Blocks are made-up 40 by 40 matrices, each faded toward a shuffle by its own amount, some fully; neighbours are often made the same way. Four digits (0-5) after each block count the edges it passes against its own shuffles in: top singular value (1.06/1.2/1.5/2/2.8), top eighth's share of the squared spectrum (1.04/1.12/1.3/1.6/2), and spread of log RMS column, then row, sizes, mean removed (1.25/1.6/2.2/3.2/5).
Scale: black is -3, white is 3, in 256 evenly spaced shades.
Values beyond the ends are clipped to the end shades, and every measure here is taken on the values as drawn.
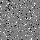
2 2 0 0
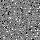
0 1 0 0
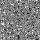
1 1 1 0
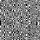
4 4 3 1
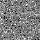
2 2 0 0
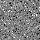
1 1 0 0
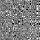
3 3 2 1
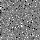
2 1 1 0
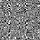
3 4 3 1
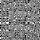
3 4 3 2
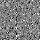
3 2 1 1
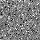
1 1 0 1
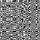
4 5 3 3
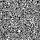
2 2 0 0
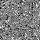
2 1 0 0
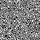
2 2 0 0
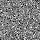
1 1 0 0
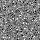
0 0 0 0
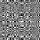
4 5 3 3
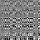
4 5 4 4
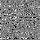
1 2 1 2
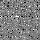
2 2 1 2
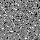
1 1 0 0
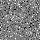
0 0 0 0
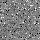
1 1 0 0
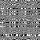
4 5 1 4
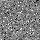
0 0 0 0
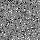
0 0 0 0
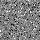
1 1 0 0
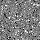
1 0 0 0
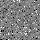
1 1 1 1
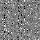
1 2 2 0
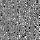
1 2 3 0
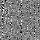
1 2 3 0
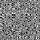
3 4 1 1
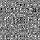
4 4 2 2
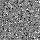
0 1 0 0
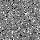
0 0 0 0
